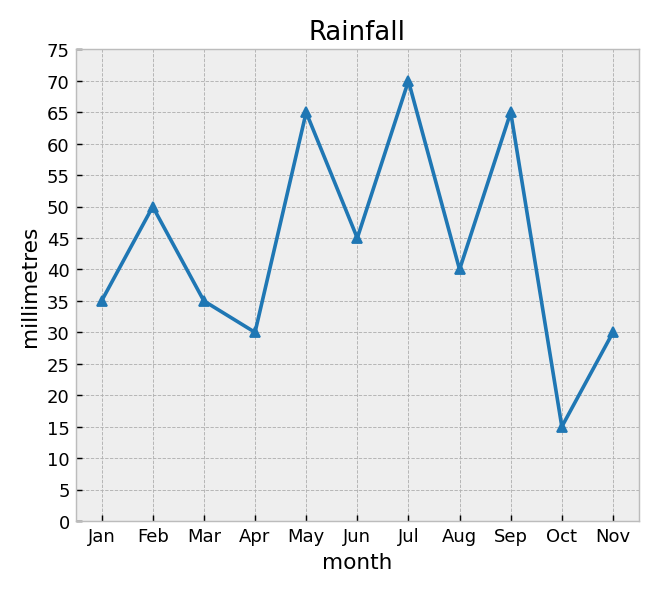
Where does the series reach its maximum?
Jul
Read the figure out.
Title: Rainfall
x-axis: month, ticks Jan Feb Mar Apr May Jun Jul Aug Sep Oct Nov
y-axis: millimetres, ticks 0 5 10 15 20 25 30 35 40 45 50 55 60 65 70 75
Values:
35 50 35 30 65 45 70 40 65 15 30
